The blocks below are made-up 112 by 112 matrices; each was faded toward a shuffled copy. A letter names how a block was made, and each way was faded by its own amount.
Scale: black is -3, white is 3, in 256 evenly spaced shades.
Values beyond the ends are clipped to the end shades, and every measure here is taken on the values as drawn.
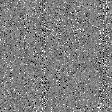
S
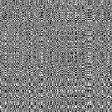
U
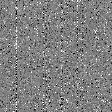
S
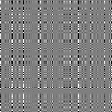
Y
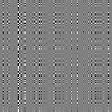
Y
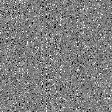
S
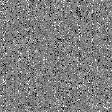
S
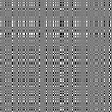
Y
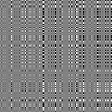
Y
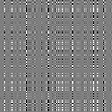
Y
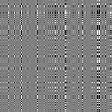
Y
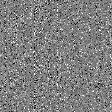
S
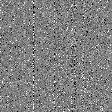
S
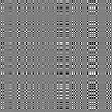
Y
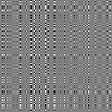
Y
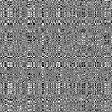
U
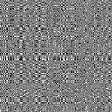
U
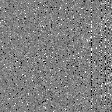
S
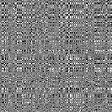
U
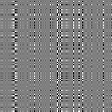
Y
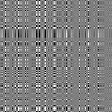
Y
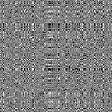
U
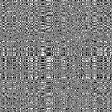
U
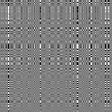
Y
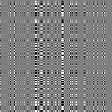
Y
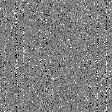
S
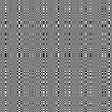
Y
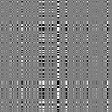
Y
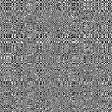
U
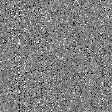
S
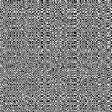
U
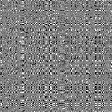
U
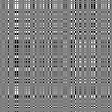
Y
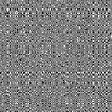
U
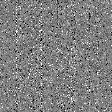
S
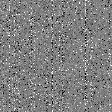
S
